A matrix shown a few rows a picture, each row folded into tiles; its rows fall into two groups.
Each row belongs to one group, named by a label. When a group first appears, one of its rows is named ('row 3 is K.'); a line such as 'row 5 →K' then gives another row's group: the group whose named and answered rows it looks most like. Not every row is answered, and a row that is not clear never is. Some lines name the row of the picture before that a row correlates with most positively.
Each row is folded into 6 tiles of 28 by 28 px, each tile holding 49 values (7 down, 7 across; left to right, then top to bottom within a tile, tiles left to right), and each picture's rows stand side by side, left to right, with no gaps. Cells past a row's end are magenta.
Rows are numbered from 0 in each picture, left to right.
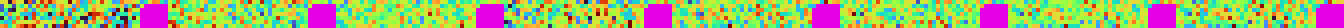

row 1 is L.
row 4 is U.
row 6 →U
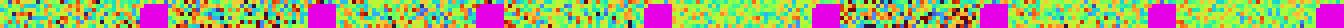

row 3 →L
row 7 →L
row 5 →L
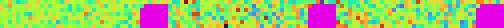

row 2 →L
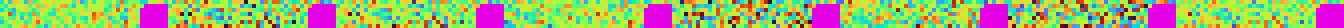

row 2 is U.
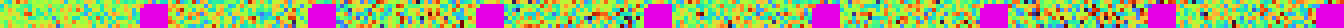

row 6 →U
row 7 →U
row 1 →L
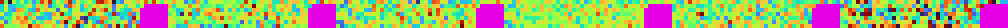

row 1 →U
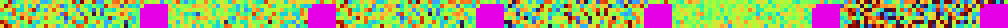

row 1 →U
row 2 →L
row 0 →L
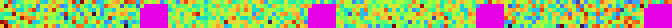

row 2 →U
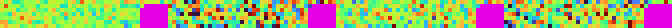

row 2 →U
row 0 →L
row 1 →U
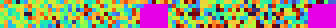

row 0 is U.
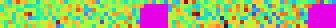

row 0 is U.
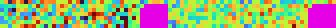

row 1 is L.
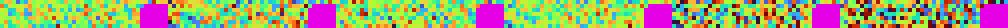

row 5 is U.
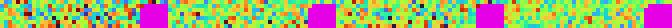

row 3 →L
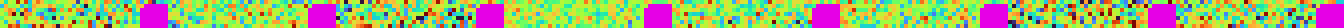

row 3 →L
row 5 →L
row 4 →U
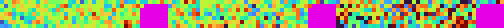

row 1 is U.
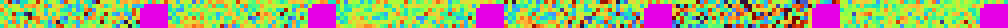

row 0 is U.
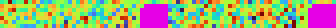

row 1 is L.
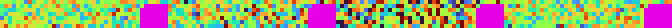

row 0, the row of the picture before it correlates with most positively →1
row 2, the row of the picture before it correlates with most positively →1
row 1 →U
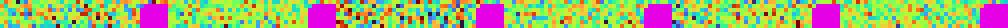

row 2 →L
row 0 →U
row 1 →U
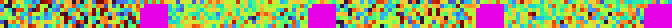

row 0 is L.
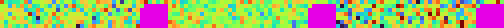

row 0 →L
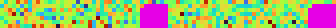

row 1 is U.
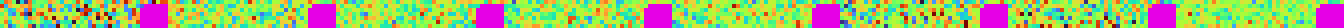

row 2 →U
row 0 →U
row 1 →L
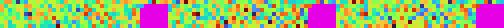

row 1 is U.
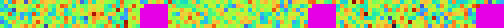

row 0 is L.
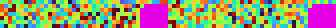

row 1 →L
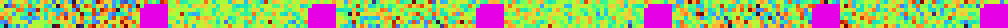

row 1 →U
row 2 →U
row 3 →L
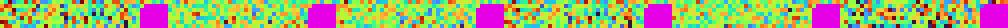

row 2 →L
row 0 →L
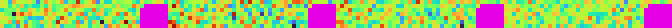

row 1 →L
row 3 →L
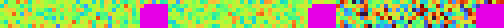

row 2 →U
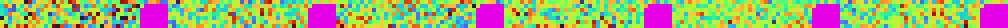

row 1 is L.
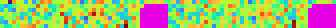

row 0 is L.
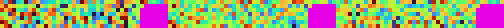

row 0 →L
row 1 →L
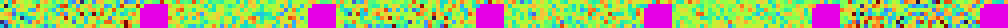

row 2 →U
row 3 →U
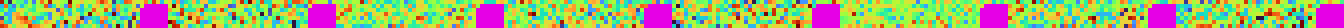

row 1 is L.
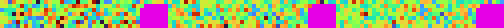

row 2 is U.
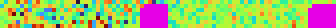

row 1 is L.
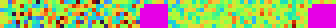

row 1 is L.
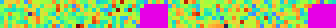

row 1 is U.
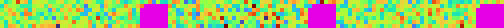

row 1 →U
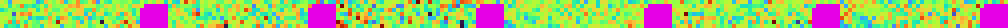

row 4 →U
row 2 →L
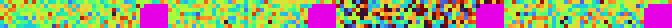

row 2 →U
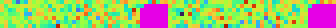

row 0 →U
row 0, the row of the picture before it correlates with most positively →2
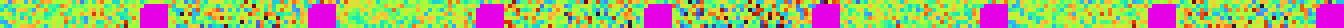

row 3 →L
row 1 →U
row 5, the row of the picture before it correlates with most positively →0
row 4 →U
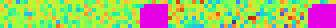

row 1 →L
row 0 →U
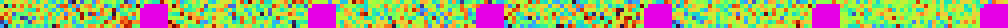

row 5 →U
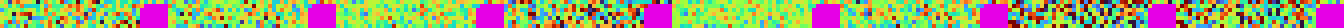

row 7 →L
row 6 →L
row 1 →U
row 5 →U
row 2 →U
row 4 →U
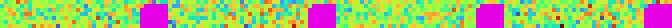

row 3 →U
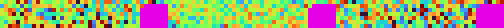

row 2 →U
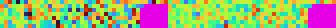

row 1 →U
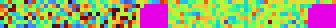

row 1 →U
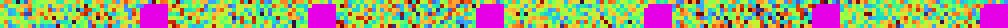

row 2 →L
